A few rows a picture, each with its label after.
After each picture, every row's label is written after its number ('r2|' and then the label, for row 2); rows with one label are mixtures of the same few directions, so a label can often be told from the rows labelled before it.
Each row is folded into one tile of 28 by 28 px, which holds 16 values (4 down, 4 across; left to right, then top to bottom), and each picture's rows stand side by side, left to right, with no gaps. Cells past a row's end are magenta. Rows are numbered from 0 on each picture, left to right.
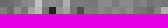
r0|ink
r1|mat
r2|mat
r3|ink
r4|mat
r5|mat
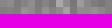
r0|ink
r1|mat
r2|ink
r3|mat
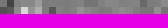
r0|mat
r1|mat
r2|mat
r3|ink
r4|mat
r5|ink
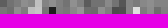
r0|ink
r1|mat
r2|mat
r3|ink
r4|mat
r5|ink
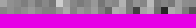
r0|ink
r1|ink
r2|ink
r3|mat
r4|mat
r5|mat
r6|mat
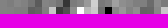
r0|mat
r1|mat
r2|mat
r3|mat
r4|ink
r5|mat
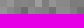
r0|mat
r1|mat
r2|mat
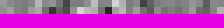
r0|ink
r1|mat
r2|mat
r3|mat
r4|ink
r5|ink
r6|mat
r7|mat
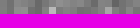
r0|mat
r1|mat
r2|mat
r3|mat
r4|ink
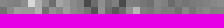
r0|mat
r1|ink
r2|ink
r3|ink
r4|mat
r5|ink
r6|ink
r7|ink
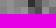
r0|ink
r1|ink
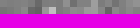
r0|mat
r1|mat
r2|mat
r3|mat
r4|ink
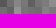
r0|ink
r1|ink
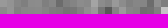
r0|ink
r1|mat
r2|ink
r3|mat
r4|ink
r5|mat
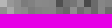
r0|ink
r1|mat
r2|ink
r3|ink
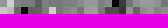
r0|mat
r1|mat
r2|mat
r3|mat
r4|ink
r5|ink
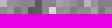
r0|ink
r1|mat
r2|ink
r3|ink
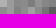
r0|ink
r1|mat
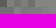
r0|ink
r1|ink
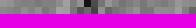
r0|ink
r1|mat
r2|mat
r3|ink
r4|mat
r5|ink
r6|mat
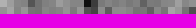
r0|ink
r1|ink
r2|ink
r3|ink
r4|mat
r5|ink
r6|mat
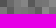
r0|ink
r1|ink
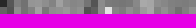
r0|ink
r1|ink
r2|ink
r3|mat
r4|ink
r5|ink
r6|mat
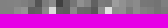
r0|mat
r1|mat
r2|ink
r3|mat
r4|ink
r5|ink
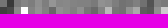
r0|mat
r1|mat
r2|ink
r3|mat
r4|mat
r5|mat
